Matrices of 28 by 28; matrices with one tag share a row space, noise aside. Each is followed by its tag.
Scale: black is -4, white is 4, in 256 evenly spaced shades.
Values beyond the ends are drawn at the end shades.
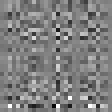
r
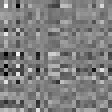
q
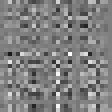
r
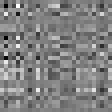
q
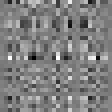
r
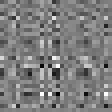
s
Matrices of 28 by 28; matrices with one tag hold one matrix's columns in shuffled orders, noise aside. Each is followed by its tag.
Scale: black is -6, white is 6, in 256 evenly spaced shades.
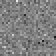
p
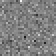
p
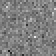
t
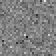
p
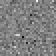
p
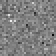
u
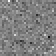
p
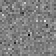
u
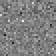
u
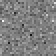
u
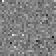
p
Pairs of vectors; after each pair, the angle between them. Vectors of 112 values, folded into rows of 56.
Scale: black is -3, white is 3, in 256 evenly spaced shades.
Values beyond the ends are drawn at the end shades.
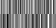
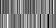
nearly opposite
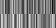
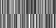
partly aligned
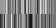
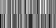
nearly parallel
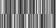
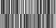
partly opposed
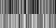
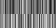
partly aligned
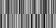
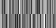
nearly opposite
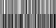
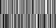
partly aligned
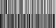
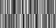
orthogonal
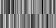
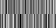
orthogonal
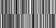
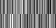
partly opposed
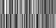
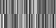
partly aligned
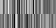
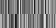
partly opposed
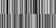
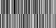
partly aligned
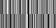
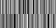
partly aligned
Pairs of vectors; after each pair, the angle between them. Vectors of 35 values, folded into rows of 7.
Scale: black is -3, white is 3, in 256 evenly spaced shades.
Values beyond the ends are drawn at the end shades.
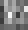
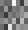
orthogonal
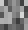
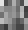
nearly parallel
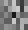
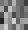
partly aligned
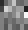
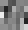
partly opposed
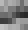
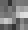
nearly opposite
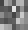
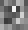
nearly parallel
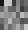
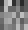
nearly parallel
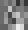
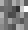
orthogonal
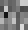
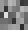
nearly opposite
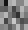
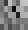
partly aligned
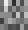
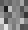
partly opposed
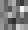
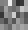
partly aligned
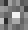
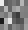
partly opposed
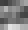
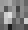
partly opposed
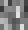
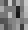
nearly opposite
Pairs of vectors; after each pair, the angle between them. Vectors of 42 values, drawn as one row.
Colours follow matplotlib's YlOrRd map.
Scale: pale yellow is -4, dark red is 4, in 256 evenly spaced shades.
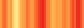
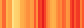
nearly parallel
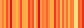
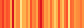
orthogonal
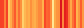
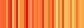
partly opposed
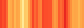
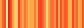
orthogonal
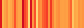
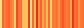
nearly opposite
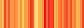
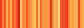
orthogonal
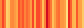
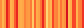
nearly opposite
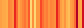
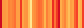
partly aligned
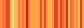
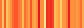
partly opposed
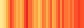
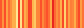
orthogonal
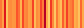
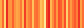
nearly opposite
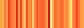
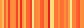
nearly parallel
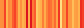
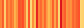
nearly opposite
